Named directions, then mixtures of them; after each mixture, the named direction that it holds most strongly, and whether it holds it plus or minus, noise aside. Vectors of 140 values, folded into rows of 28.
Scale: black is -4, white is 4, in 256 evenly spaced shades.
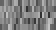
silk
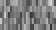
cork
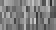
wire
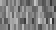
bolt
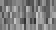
wire, minus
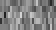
cork, minus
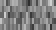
cork, plus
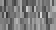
silk, minus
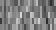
cork, minus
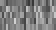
wire, minus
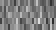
bolt, plus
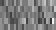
bolt, minus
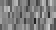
silk, plus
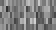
wire, plus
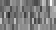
wire, minus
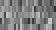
silk, plus
